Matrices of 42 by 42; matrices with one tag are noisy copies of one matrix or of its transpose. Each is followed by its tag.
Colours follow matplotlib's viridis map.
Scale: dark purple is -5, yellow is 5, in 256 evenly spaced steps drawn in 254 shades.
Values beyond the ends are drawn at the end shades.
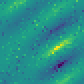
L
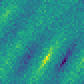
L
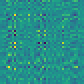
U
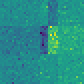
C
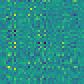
U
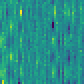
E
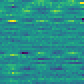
E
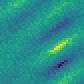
L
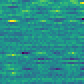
E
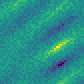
L
